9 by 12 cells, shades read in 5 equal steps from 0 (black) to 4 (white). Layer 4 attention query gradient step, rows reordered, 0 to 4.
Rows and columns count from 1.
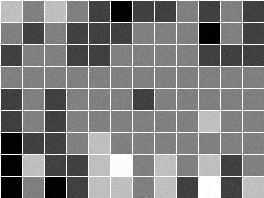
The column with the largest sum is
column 8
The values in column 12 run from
1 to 3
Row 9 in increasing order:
0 0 1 1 1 2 2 3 3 3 3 4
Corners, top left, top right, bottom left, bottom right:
3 1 0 3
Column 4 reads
2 1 1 2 2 2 2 1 1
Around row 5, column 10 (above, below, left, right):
2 3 2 2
